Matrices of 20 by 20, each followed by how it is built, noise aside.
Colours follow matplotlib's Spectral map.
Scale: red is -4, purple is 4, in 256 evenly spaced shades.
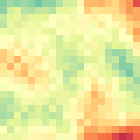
smooth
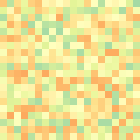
noise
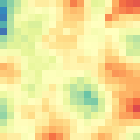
smooth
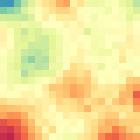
smooth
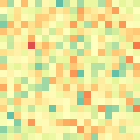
noise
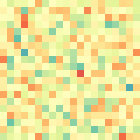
noise
